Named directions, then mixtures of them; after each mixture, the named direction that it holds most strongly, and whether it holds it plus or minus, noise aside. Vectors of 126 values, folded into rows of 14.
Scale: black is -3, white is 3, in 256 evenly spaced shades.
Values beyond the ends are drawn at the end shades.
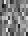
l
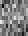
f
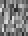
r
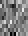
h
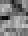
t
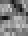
t, plus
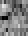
t, plus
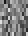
l, minus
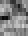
t, plus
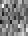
f, minus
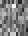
h, minus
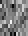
h, plus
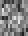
f, plus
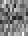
f, minus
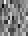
l, plus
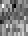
f, minus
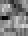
t, plus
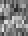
r, plus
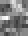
t, minus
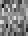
f, plus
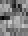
t, plus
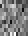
h, minus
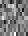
h, minus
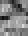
t, plus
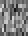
r, plus
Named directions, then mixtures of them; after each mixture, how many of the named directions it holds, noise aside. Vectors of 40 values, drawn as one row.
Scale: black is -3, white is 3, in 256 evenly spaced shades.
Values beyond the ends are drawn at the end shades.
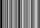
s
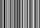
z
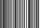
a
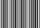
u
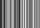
three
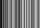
two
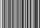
three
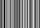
one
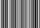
one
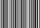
one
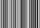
one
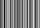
one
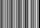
two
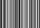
three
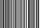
two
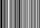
three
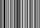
one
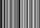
two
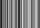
one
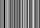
one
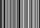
two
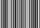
one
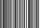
one
